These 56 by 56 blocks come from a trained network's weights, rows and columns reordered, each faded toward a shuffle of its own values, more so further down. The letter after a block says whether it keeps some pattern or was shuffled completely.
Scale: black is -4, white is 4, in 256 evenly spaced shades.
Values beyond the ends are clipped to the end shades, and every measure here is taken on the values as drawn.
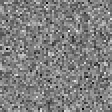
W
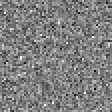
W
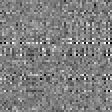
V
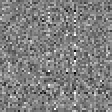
V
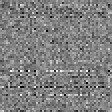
V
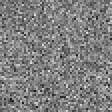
W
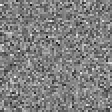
W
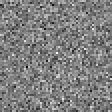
W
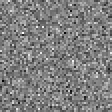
W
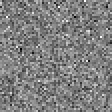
W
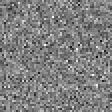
W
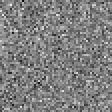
W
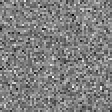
W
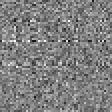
V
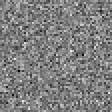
W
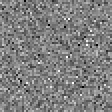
W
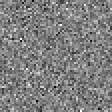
W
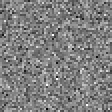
W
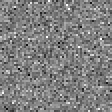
W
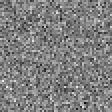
W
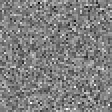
W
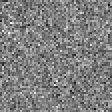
W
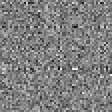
V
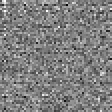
V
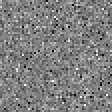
W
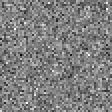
W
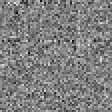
V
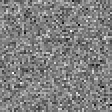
W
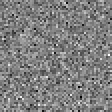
W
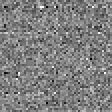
V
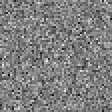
W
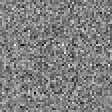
V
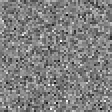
W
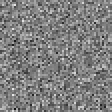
V
